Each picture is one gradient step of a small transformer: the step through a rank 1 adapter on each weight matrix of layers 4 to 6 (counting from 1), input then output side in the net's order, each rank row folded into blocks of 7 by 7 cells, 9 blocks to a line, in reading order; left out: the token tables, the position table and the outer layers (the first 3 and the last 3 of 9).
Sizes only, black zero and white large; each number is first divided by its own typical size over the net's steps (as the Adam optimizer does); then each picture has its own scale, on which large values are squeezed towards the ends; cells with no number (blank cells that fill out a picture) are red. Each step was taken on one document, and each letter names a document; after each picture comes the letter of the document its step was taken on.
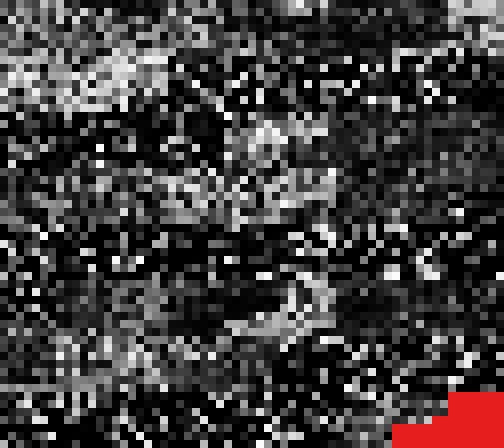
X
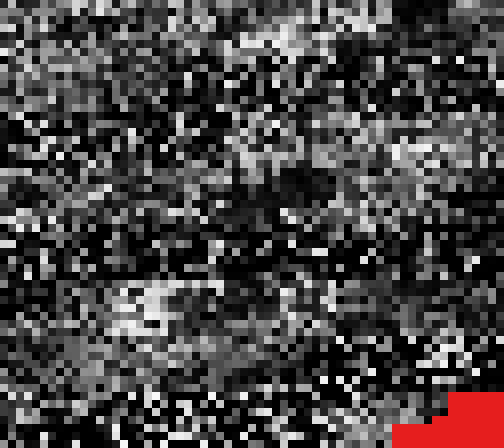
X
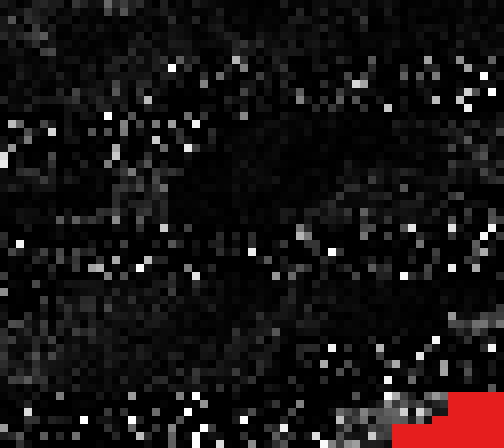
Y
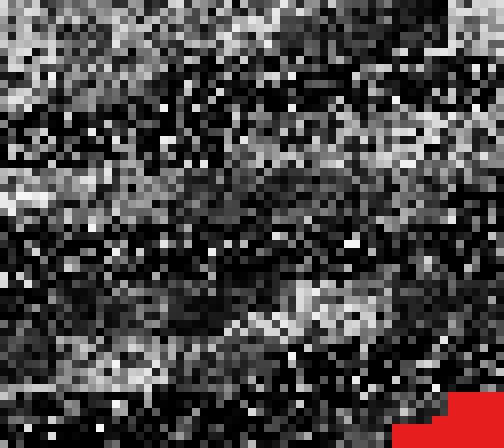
X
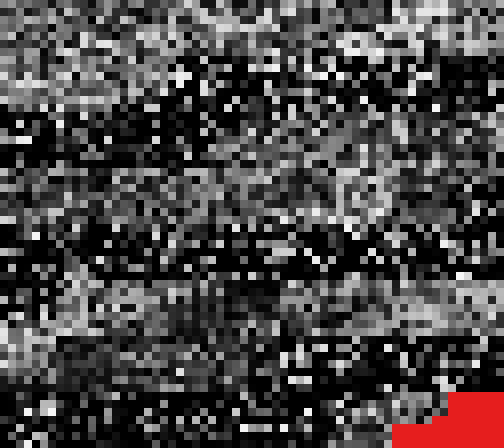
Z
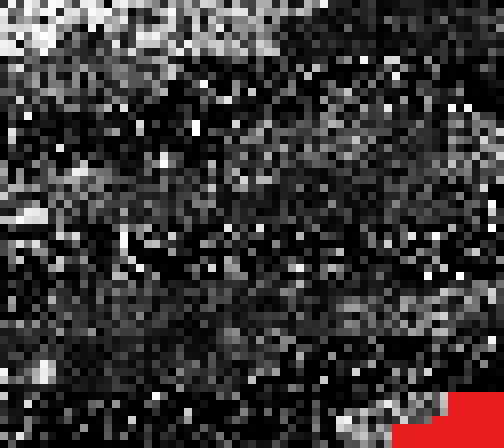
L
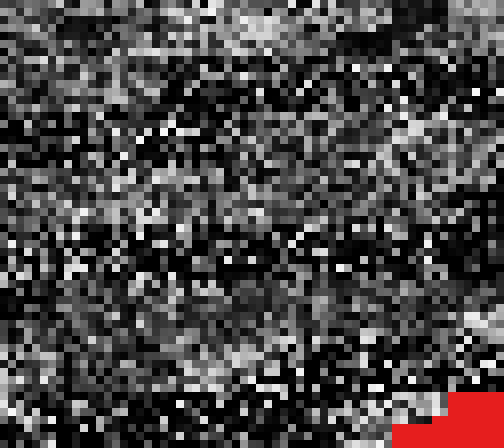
X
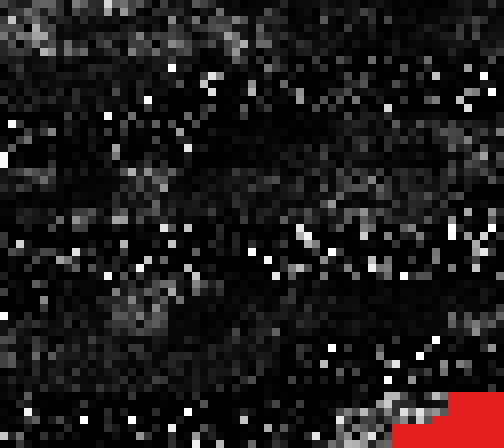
Y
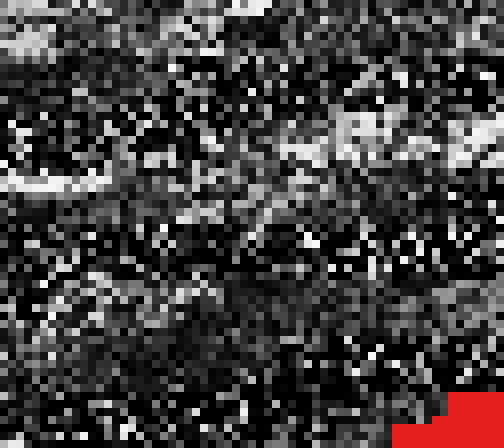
L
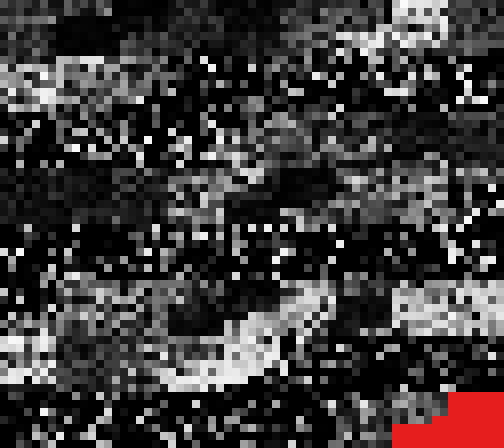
Z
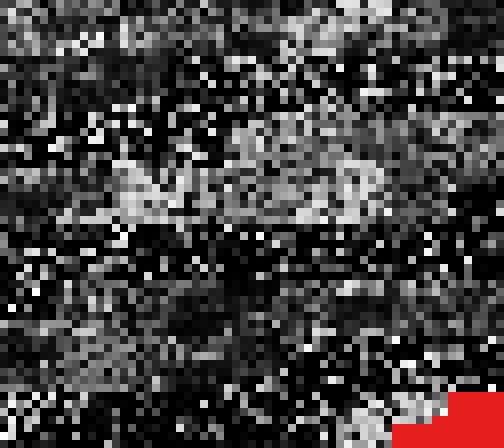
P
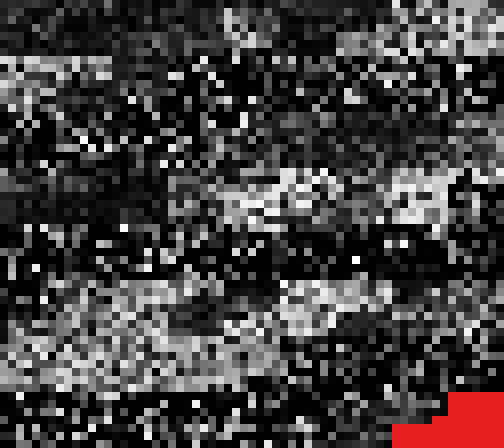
Z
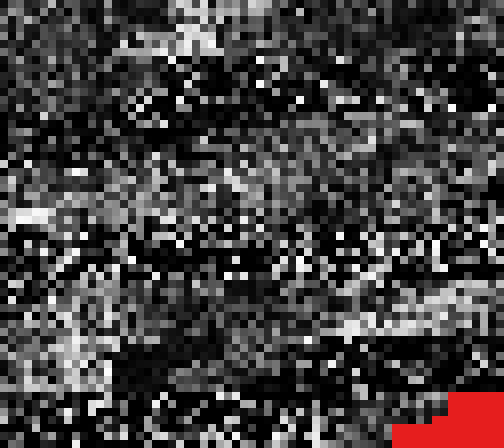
L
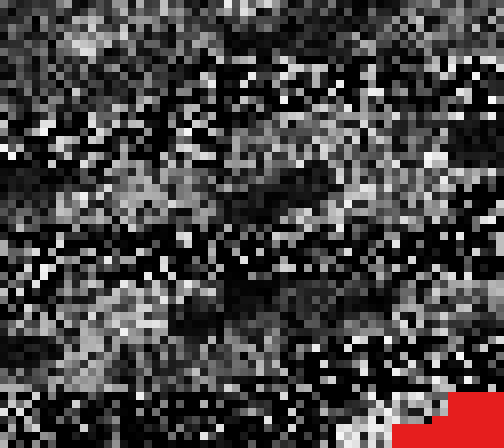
P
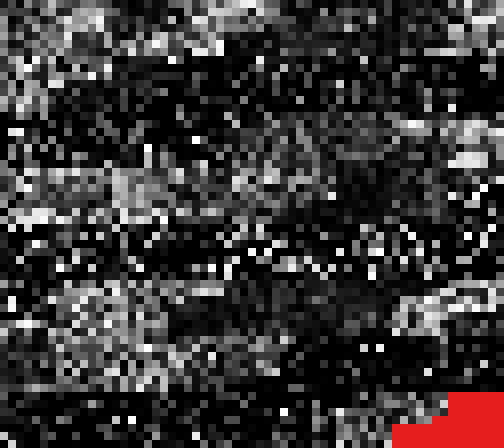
L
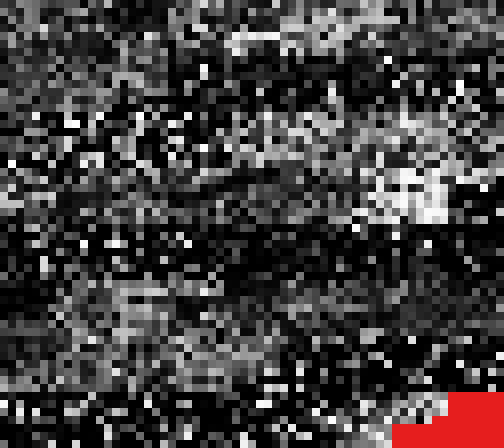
X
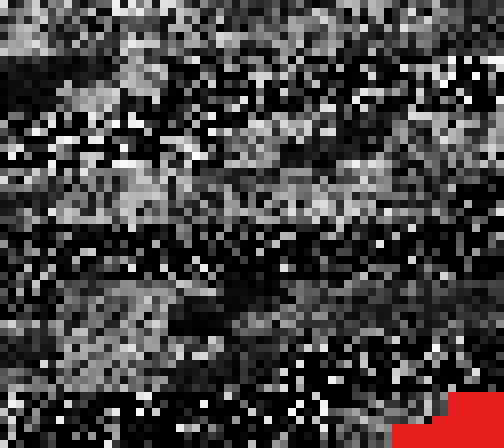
P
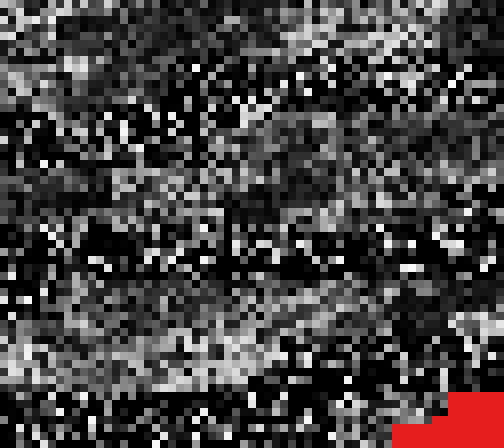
Z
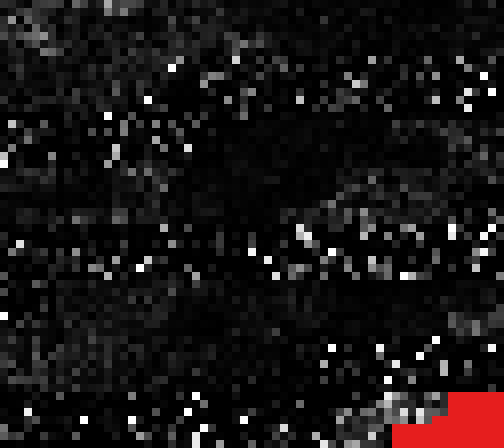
Y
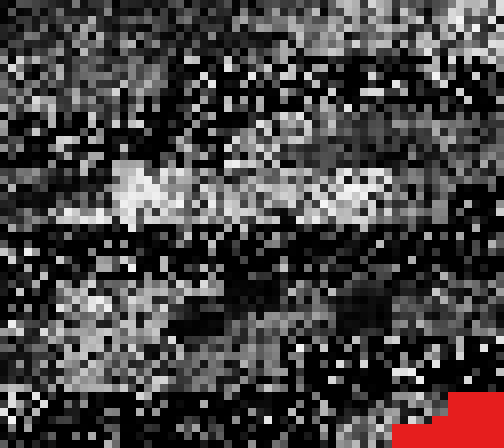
P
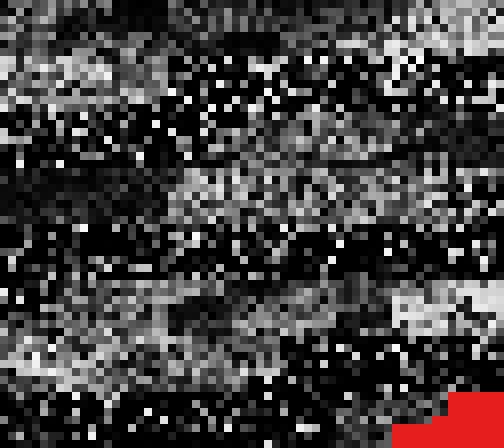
Z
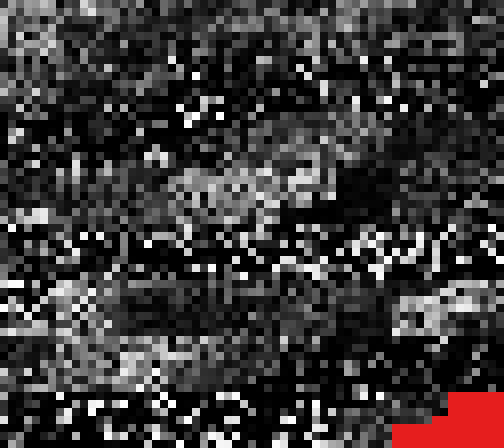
L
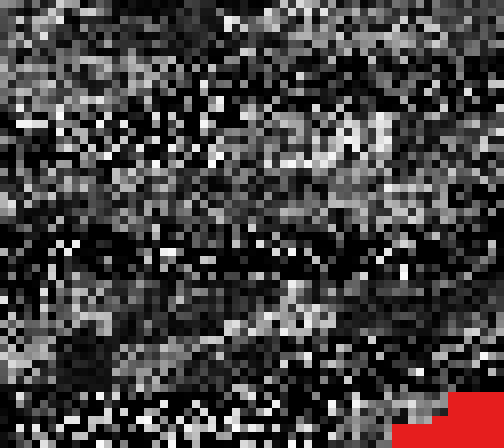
Z
